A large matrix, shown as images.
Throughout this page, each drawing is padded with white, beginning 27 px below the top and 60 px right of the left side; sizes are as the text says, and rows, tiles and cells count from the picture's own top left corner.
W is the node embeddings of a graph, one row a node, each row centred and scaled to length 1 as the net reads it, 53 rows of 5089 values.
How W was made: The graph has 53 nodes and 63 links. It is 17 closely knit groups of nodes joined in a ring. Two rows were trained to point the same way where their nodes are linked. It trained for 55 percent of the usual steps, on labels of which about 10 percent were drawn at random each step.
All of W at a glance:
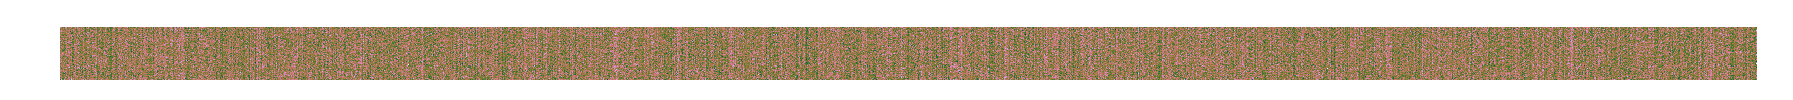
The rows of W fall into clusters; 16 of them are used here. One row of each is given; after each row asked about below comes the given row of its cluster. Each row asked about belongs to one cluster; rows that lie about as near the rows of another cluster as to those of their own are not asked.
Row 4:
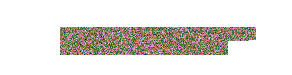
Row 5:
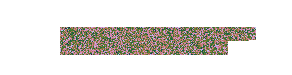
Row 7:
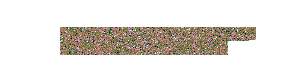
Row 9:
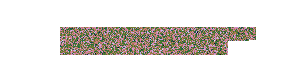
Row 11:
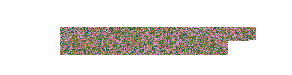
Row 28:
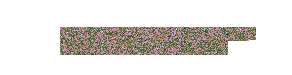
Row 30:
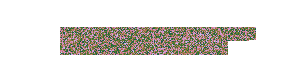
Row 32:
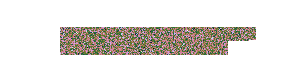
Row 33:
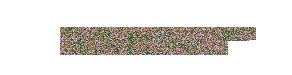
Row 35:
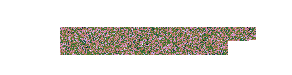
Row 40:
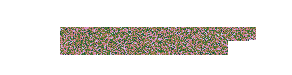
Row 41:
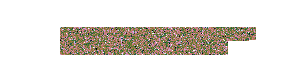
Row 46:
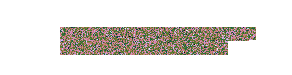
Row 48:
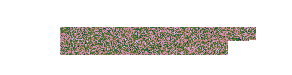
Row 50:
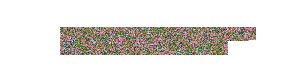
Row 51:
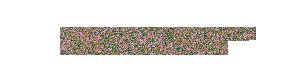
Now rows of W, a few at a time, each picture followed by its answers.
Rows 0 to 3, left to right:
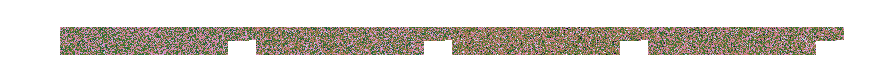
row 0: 30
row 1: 41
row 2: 7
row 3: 35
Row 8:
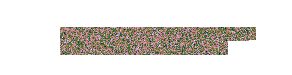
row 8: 51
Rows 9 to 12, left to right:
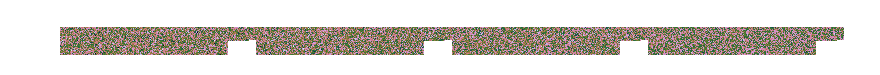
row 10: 7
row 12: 30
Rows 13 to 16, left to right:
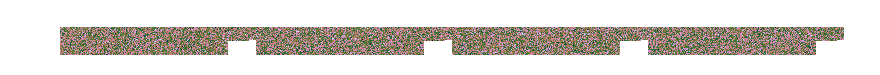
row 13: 46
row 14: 50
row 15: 28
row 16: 30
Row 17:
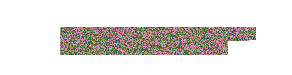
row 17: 48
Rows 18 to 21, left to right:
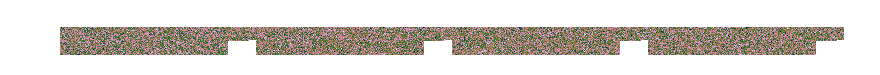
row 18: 11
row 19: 28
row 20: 9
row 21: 32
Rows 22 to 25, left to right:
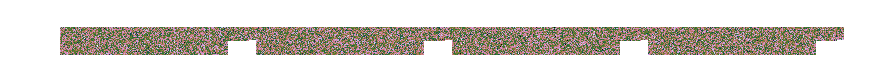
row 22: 33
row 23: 48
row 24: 50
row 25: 40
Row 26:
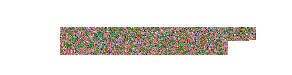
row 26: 9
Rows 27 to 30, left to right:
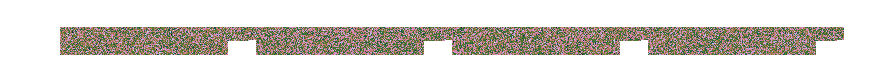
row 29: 33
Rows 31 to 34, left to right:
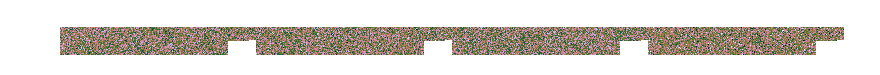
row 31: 35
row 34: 41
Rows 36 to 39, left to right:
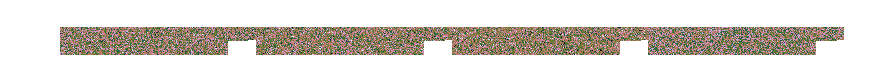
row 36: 32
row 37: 9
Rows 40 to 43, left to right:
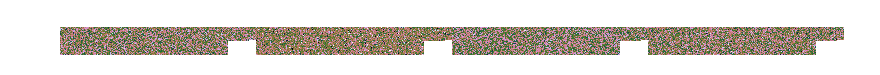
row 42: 11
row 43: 4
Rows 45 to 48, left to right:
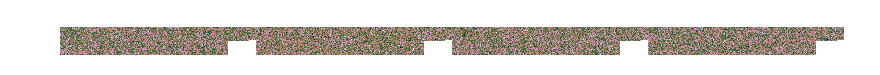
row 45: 5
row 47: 5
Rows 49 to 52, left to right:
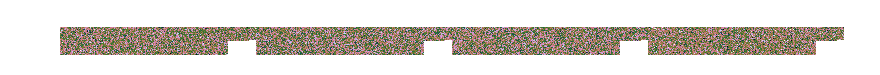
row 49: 51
